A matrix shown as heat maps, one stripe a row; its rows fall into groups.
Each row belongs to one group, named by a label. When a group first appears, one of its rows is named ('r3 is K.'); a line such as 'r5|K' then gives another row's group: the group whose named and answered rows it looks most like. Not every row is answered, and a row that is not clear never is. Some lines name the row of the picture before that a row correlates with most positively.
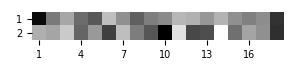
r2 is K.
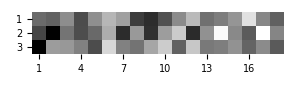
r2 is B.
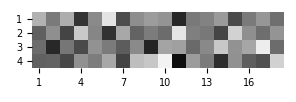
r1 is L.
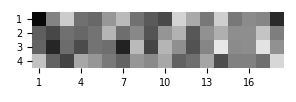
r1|K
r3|B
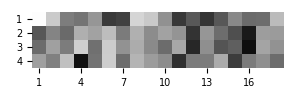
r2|B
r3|B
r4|L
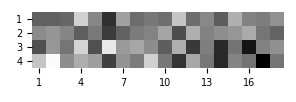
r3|B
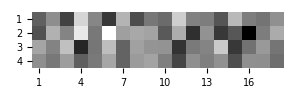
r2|B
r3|L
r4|L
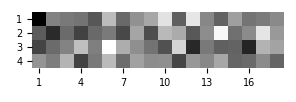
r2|B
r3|B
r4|L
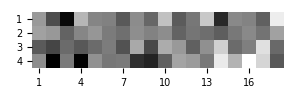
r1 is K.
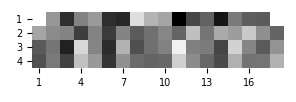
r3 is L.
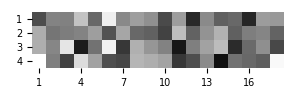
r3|L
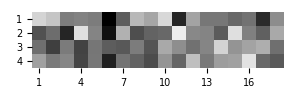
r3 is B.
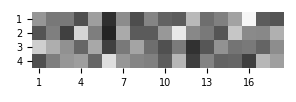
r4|B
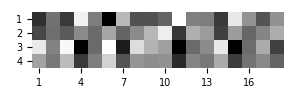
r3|L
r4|L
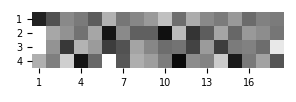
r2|K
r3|K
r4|L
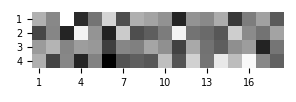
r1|L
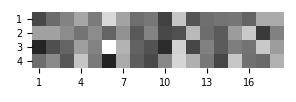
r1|B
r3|B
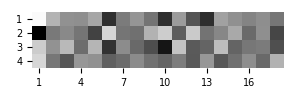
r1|K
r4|K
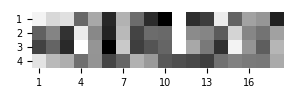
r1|K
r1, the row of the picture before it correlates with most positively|3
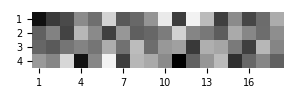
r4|L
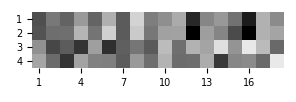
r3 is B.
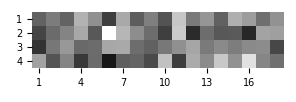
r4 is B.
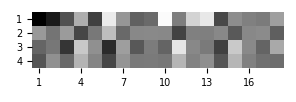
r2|L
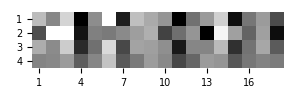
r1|L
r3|L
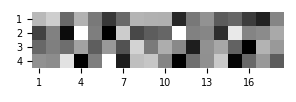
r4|L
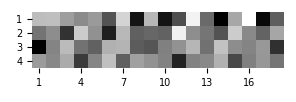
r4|L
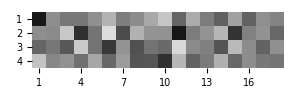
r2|L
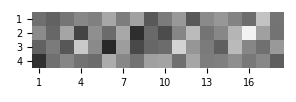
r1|B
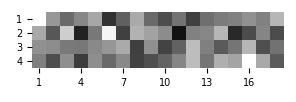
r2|L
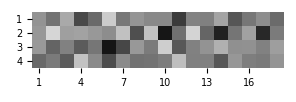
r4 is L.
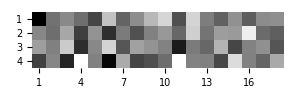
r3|L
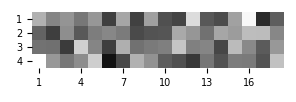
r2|B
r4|K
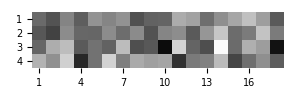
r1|B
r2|B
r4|L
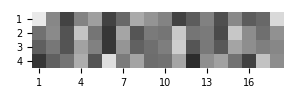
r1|K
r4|B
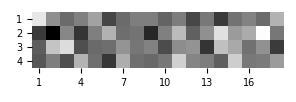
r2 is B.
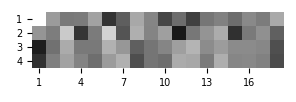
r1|K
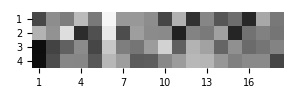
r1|B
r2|L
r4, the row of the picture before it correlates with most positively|3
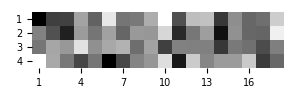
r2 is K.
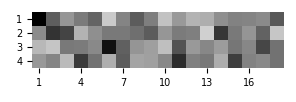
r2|K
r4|L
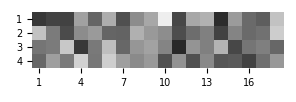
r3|L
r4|B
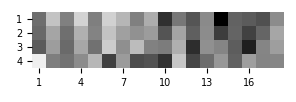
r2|B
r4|K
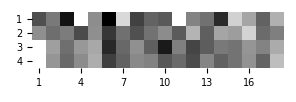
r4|K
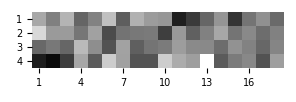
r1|L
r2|K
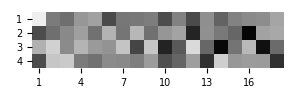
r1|K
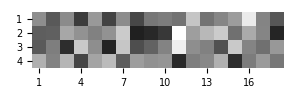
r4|L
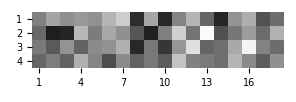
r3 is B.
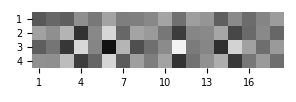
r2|L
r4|L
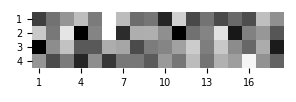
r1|B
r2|L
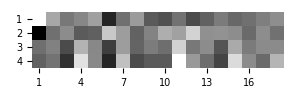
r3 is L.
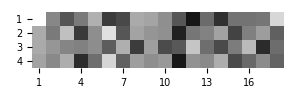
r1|K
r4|L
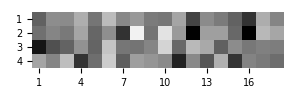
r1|B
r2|B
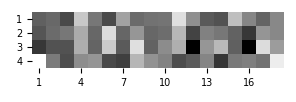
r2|B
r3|B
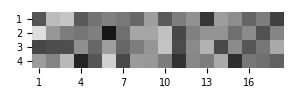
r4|L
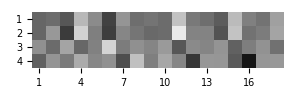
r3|L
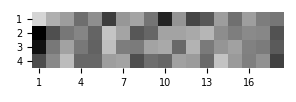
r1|K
